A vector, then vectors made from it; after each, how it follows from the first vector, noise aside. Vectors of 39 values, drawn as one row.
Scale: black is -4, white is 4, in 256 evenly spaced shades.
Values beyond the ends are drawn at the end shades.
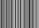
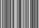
sign-scrambled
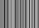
wrapped around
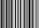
scaled up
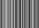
sign-scrambled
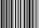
scaled up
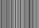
shrunk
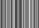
sign-scrambled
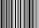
scaled up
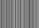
shrunk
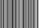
wrapped around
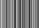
sign-scrambled
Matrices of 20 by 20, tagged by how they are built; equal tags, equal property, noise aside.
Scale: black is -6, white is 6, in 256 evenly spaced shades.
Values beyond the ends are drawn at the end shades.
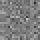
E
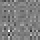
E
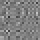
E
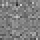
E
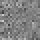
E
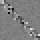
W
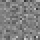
E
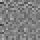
E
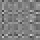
E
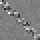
W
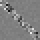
W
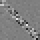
W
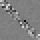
W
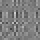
E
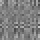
E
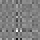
E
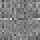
E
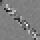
W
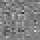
E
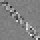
W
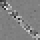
W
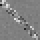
W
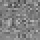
E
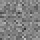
E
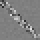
W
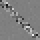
W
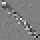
W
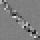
W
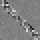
W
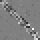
W
